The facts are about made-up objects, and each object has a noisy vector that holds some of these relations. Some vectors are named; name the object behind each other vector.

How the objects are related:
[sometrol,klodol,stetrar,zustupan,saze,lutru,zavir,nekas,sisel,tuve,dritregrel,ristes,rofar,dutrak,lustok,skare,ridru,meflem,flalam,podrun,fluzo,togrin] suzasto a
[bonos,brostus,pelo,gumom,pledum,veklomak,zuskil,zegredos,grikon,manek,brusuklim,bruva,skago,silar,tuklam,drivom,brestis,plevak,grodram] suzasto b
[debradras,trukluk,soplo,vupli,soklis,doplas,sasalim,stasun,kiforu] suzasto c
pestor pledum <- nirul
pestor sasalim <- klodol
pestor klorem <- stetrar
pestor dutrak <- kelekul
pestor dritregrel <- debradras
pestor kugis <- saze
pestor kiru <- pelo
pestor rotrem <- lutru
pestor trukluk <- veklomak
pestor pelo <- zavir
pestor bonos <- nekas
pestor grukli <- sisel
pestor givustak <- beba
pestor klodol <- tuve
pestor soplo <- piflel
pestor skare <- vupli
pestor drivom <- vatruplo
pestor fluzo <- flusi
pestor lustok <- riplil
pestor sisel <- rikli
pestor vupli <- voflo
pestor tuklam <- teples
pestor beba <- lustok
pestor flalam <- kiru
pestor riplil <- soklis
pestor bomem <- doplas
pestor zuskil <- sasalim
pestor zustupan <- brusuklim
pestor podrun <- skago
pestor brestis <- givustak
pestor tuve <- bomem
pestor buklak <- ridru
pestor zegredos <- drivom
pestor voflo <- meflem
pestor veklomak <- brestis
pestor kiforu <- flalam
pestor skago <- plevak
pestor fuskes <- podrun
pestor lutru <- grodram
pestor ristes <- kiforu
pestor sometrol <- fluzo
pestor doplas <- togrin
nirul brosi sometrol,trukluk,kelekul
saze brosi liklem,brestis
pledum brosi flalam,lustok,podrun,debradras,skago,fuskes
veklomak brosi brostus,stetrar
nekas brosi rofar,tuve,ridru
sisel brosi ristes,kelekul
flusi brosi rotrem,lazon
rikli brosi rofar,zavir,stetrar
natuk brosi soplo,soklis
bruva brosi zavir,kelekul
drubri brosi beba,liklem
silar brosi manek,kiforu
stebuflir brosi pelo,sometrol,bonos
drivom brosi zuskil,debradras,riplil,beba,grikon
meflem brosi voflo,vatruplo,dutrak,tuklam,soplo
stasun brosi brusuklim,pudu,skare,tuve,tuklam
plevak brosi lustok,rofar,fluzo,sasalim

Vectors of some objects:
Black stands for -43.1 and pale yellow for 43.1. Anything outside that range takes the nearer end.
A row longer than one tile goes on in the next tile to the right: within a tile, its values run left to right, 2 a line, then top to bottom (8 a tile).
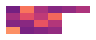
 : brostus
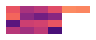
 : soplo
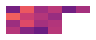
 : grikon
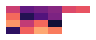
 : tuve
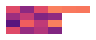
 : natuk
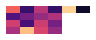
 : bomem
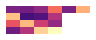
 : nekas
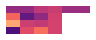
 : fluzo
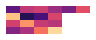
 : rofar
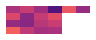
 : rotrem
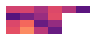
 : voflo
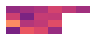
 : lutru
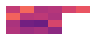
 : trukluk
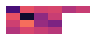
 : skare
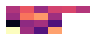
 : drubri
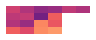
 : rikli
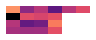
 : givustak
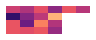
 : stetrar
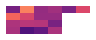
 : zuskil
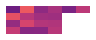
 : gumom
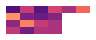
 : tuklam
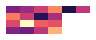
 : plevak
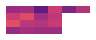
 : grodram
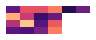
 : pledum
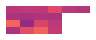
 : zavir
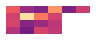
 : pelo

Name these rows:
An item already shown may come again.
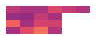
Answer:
zavir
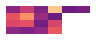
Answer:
drivom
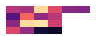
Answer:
skago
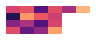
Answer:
brestis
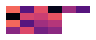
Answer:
riplil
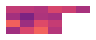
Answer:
zavir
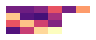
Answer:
nekas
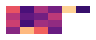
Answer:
doplas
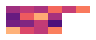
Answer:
saze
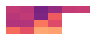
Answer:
rikli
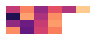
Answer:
veklomak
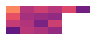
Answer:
debradras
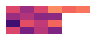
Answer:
natuk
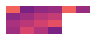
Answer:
vatruplo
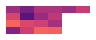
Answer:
ridru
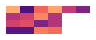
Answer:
flalam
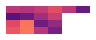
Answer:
voflo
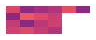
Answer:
flusi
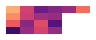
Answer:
sasalim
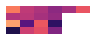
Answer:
klodol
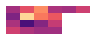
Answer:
stebuflir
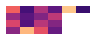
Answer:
doplas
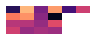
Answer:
bruva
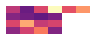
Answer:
meflem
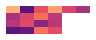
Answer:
flalam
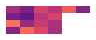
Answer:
togrin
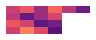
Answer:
vupli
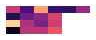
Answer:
lustok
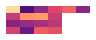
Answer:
kiru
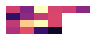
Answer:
podrun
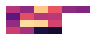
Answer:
skago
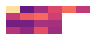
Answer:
kiforu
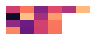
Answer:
veklomak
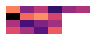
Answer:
beba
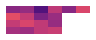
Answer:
brusuklim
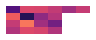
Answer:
skare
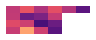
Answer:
vupli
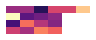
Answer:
stasun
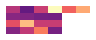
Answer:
meflem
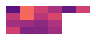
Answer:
bonos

